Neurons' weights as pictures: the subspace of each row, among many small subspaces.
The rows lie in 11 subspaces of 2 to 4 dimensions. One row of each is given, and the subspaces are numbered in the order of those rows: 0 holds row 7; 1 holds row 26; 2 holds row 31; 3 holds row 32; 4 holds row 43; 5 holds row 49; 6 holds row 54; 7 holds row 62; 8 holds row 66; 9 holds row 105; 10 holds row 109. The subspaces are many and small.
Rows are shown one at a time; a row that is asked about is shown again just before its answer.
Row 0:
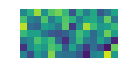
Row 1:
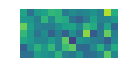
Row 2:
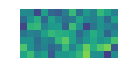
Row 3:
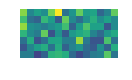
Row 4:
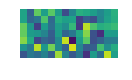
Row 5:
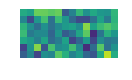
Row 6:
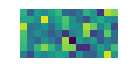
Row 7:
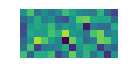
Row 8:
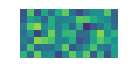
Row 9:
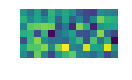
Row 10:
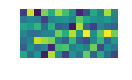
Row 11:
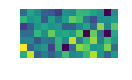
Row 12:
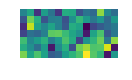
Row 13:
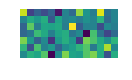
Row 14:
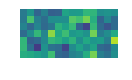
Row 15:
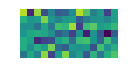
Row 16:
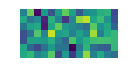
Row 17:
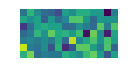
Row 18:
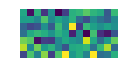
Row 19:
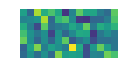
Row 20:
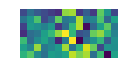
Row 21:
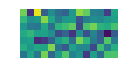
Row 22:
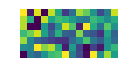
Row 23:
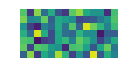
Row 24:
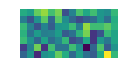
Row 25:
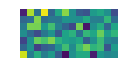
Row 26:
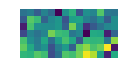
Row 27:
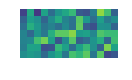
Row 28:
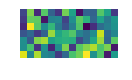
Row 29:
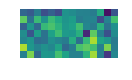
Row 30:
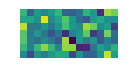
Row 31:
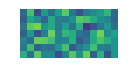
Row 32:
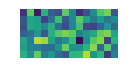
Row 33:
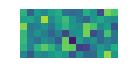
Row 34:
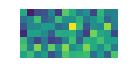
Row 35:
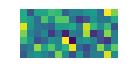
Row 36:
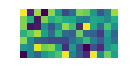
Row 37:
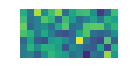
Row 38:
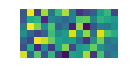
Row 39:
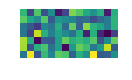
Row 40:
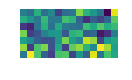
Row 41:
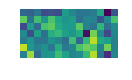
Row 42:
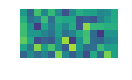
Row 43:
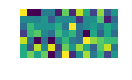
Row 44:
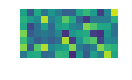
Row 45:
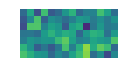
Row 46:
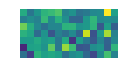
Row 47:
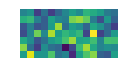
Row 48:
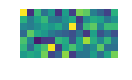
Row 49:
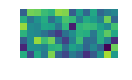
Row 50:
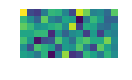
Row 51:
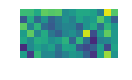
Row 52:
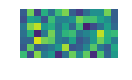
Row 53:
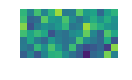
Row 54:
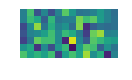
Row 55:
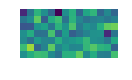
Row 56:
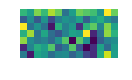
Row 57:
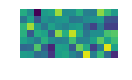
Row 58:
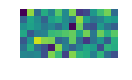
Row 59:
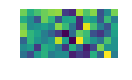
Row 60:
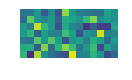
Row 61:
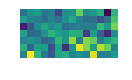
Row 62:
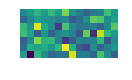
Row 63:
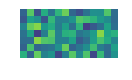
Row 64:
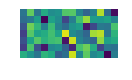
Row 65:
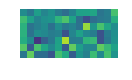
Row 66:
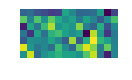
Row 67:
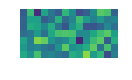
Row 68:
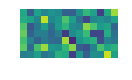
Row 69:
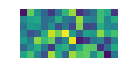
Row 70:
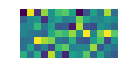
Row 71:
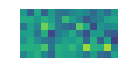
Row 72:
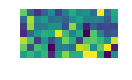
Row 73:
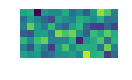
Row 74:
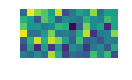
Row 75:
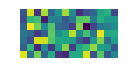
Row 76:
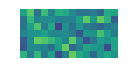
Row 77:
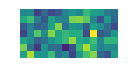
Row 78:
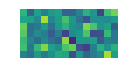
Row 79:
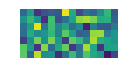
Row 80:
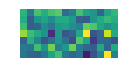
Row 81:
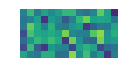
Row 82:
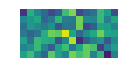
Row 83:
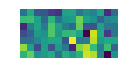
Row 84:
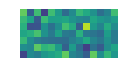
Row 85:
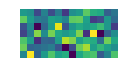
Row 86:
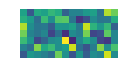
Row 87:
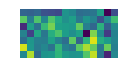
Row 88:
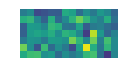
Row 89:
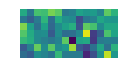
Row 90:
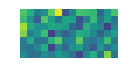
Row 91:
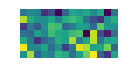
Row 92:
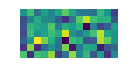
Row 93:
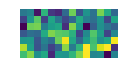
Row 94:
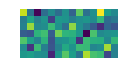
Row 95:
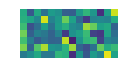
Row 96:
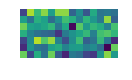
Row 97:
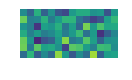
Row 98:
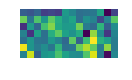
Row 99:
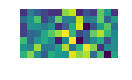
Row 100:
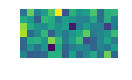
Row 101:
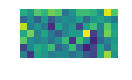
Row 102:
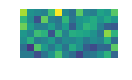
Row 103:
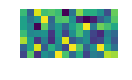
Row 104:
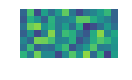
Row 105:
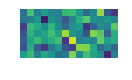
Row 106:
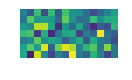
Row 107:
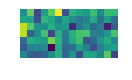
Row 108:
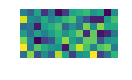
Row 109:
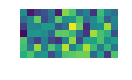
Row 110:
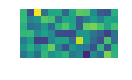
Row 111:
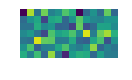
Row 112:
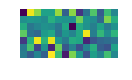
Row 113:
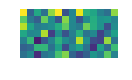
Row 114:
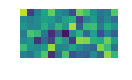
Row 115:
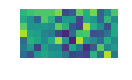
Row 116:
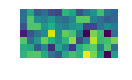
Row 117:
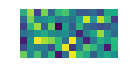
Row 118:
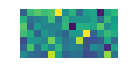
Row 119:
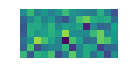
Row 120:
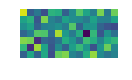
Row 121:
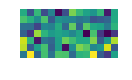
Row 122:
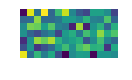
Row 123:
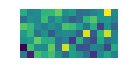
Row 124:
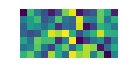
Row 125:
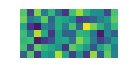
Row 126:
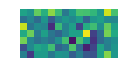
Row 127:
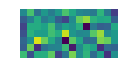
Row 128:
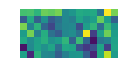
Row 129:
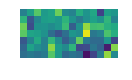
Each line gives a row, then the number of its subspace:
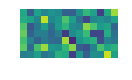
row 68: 9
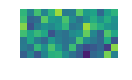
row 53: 1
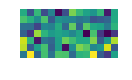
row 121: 2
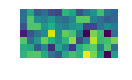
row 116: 2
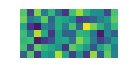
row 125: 2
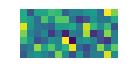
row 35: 0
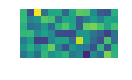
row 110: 3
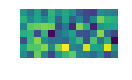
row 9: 7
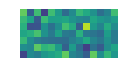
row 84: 5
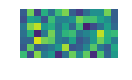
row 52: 2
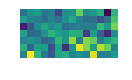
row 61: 9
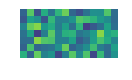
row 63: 2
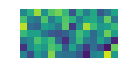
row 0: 5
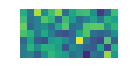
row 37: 3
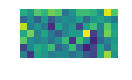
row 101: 8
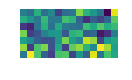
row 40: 9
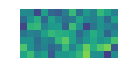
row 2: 5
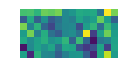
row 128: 8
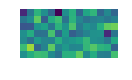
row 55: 1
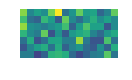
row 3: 3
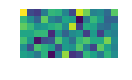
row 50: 4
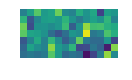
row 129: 1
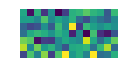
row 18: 1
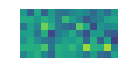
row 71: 7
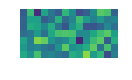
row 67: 3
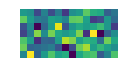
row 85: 7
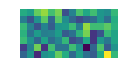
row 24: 7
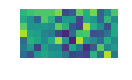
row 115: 10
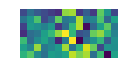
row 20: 10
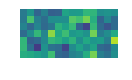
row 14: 7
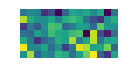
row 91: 6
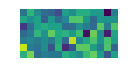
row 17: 0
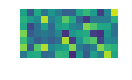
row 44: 9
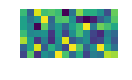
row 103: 7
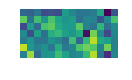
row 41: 8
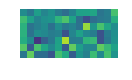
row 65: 0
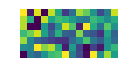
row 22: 5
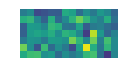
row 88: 7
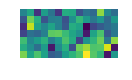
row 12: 1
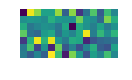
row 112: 4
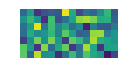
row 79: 7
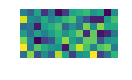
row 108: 6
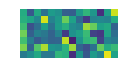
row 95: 9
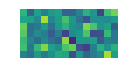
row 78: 9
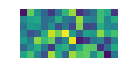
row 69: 10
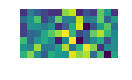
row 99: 10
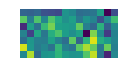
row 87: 8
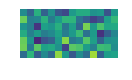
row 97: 6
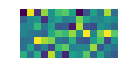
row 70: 3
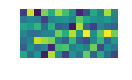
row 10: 3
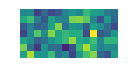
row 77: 7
